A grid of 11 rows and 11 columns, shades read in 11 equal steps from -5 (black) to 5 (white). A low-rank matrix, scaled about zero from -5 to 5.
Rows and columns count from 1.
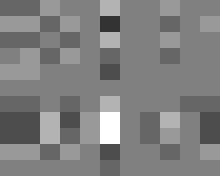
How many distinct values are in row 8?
6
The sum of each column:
-4 -3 2 -2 2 7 0 -2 2 -1 -3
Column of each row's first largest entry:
6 1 6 2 1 1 6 6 6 1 1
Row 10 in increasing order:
-2 -1 -1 0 0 0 0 1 1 1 1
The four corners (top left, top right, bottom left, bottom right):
-1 0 0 0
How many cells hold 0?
64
